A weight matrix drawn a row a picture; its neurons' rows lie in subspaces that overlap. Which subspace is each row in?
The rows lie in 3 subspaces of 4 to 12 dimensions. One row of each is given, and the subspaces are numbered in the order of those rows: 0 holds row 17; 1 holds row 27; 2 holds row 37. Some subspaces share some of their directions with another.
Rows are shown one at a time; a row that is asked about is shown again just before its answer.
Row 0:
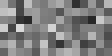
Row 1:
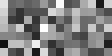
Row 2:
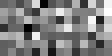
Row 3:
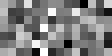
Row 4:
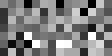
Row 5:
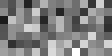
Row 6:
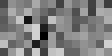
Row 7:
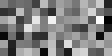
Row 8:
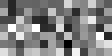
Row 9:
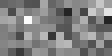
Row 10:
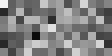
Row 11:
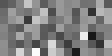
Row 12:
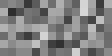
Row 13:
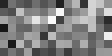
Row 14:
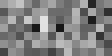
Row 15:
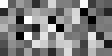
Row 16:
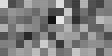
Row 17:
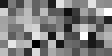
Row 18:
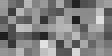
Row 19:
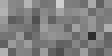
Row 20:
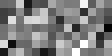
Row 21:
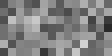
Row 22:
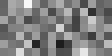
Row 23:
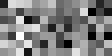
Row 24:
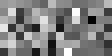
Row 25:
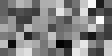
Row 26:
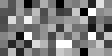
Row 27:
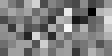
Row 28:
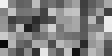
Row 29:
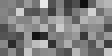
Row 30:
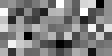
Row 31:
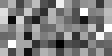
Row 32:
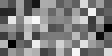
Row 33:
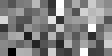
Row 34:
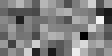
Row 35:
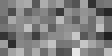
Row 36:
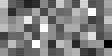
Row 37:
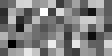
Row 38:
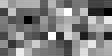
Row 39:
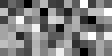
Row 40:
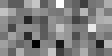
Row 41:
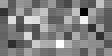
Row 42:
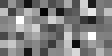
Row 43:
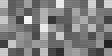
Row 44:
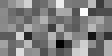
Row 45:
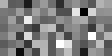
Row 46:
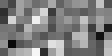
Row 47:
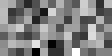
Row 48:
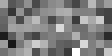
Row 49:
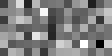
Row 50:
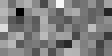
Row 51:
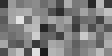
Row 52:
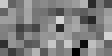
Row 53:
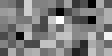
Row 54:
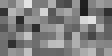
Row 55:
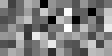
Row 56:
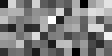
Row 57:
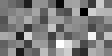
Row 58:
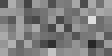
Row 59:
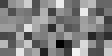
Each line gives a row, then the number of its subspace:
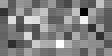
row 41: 2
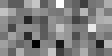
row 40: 1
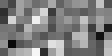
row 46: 2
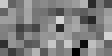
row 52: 1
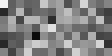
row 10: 1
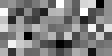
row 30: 2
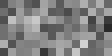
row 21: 0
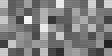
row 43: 0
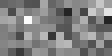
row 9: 0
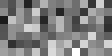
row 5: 1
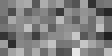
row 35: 1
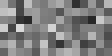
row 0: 1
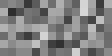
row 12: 2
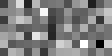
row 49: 1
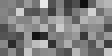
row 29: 1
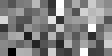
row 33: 1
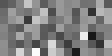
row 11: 2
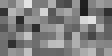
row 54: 2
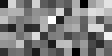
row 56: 1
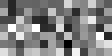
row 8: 1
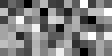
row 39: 2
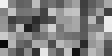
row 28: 0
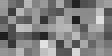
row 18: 1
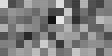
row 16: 1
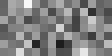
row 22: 2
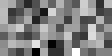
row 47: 2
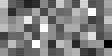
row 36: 2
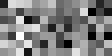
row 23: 1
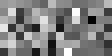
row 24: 1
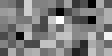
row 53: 1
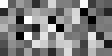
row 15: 1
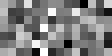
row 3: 1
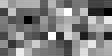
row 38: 0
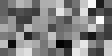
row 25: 2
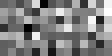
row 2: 1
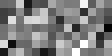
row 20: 1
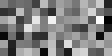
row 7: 1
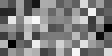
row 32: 2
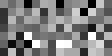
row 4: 0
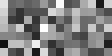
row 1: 2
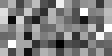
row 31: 2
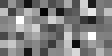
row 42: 2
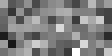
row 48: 1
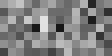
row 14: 1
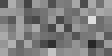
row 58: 1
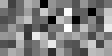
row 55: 1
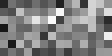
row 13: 1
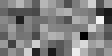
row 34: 2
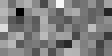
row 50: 1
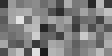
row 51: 2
